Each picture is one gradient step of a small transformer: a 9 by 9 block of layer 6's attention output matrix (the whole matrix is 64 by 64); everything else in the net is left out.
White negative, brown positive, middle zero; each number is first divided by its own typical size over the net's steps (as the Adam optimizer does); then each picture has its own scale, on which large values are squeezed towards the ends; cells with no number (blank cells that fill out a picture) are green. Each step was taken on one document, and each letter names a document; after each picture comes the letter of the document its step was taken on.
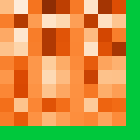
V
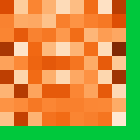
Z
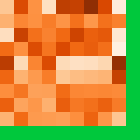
Z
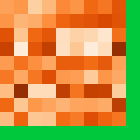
Z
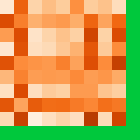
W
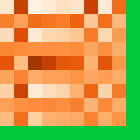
W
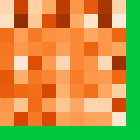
Z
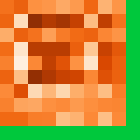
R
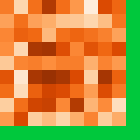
R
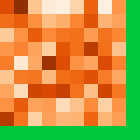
V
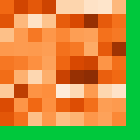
V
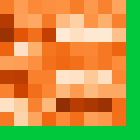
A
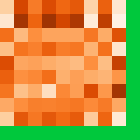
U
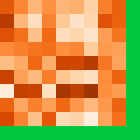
A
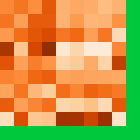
Z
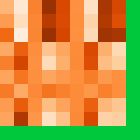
V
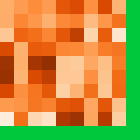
U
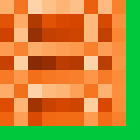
W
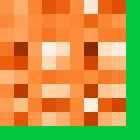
V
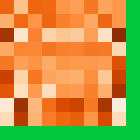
U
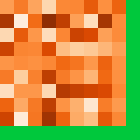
A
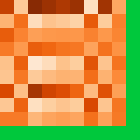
W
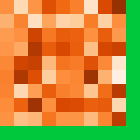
R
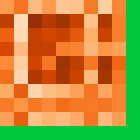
R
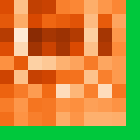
R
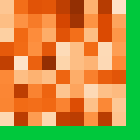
Z
